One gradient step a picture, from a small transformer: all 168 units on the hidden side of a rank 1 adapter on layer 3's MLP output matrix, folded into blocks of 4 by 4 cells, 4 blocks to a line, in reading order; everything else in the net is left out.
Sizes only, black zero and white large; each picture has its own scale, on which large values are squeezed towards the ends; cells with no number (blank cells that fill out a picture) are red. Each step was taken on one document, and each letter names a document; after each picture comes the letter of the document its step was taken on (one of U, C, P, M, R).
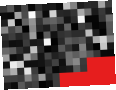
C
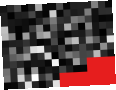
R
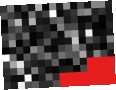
C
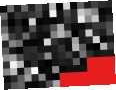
C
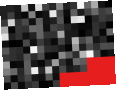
R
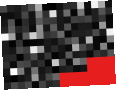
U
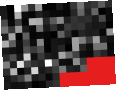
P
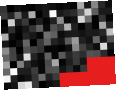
C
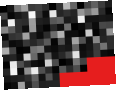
C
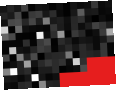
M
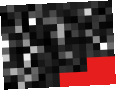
P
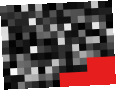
U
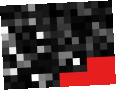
M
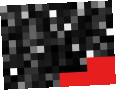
U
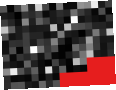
R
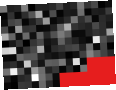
M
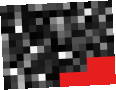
P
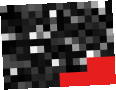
U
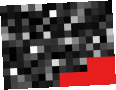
U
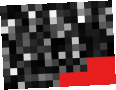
C
